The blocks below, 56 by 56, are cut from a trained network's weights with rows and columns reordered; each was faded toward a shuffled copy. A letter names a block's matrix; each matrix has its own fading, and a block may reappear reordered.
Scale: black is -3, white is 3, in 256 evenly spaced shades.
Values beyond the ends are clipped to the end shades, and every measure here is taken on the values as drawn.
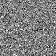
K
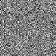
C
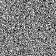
K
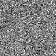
K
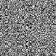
C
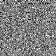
K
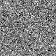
K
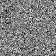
K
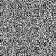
C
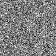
K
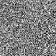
C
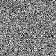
K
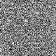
C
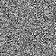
C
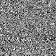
K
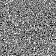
K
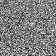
K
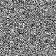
C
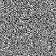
C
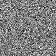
K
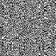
C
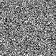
K
